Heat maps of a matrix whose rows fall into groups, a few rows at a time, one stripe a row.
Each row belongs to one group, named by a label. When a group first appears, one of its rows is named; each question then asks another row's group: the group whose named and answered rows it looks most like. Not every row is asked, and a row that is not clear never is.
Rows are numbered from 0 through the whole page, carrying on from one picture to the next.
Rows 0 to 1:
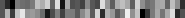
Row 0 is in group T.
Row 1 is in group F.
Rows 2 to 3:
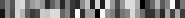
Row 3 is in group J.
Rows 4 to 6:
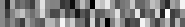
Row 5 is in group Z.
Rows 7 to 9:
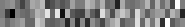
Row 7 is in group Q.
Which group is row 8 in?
T
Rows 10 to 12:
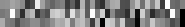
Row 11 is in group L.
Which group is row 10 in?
Z
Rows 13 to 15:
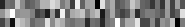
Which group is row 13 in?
J
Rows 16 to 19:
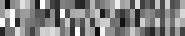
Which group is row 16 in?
Z
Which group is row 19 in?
J
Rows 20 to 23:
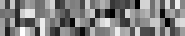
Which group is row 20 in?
Q
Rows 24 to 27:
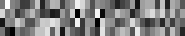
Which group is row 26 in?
J
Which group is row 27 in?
T
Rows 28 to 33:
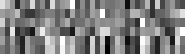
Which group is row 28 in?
L
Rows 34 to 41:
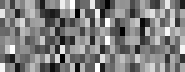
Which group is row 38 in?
F
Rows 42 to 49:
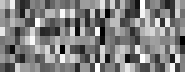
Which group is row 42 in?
Q
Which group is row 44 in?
Z
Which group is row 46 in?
L
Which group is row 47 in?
T
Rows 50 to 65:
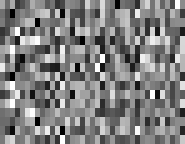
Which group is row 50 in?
Q
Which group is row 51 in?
T
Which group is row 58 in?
T
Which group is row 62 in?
L
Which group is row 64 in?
T
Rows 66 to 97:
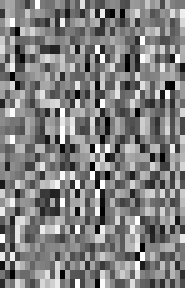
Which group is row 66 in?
Z
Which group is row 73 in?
L
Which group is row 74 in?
T
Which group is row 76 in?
Z
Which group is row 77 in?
J
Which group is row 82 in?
F
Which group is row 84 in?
F
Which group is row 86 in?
J
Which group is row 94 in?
Q
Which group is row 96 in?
T
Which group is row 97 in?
J
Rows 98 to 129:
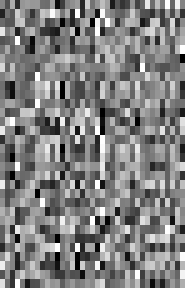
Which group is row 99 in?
J
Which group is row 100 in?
F
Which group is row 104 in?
L
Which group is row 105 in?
Q
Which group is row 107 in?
T
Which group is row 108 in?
T
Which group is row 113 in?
J
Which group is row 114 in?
T
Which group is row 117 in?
T
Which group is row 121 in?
Q
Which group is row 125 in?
J
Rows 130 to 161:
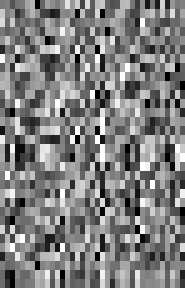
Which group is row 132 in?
Q
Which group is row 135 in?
J
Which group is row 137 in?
F
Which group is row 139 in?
L
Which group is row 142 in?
T
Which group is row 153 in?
L
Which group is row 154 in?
T
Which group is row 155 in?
Q
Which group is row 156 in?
F
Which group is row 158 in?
J
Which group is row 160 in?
T
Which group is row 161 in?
T
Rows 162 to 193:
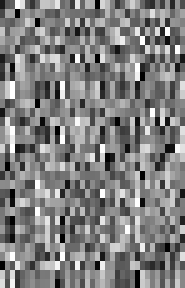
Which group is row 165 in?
Z
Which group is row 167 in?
Q
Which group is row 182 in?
Z
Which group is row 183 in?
T
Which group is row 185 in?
Z
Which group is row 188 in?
T
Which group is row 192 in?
Q
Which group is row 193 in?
Q
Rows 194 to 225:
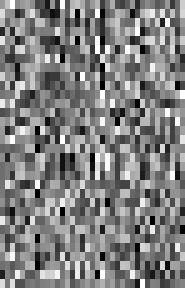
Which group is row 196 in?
Z
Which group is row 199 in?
F
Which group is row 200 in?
T
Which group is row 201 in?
L
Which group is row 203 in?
F
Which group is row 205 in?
Q
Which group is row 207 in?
Q
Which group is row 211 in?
F
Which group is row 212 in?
F
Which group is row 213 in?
F
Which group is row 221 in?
Q
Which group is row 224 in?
J
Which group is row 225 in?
Q
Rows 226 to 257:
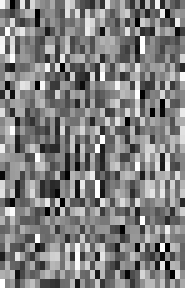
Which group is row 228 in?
Q
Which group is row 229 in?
F
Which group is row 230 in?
Q
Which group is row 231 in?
Q
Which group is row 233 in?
T
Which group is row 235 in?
Z
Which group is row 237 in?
Z
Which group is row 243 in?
Z
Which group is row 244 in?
Z
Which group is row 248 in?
T
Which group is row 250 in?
Q
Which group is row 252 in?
Z
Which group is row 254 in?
J
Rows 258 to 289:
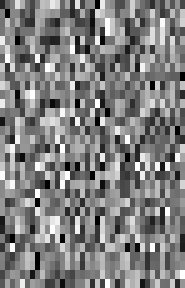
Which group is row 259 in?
F
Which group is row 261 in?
L
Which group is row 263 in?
L
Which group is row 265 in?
Q
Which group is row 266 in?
L
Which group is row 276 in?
Z
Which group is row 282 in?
J
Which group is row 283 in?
J
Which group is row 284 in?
T
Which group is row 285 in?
L
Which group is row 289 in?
F
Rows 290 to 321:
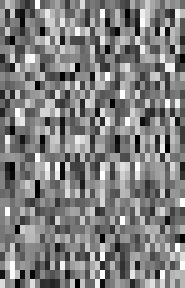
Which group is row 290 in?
Z
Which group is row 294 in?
T
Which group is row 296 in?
L
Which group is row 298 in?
F
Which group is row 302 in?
J
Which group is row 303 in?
F
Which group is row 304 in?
T
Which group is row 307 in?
Z
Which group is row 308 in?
T
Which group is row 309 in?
T
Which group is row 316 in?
L
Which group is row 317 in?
Q
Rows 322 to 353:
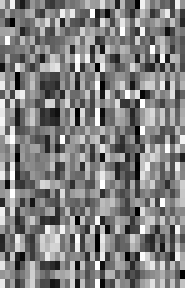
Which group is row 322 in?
Q
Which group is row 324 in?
T
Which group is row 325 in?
Q
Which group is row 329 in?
J
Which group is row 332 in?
F
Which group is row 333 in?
Q
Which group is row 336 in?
Q
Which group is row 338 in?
Q
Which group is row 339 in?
L
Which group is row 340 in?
Q
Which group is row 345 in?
Q
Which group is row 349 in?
J
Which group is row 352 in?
L
